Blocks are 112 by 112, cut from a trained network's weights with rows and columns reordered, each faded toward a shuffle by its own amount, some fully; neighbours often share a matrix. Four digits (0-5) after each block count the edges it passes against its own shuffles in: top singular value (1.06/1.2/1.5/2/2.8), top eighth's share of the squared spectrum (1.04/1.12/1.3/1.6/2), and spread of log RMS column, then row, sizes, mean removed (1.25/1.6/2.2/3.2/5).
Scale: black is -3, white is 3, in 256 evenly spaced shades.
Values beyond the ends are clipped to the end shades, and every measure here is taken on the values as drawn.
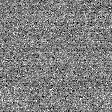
2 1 0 0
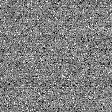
2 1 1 0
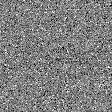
0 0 0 0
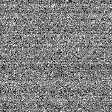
3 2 2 0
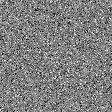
0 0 0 0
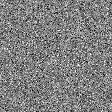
1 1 0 0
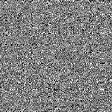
3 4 2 3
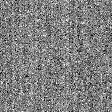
2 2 0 1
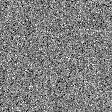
0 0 0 0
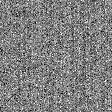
2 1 0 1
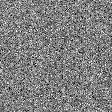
0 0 0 0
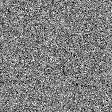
0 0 0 0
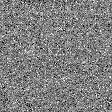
1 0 0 0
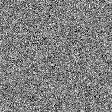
2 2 0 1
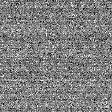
3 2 2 1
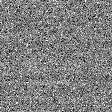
1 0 0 0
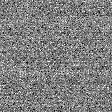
2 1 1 0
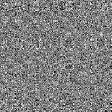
3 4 3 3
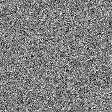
2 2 0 0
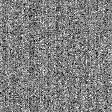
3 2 0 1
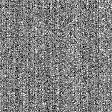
3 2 0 2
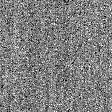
2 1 0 0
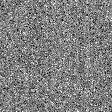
1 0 0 0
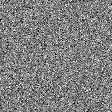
1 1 0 0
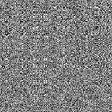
4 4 2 2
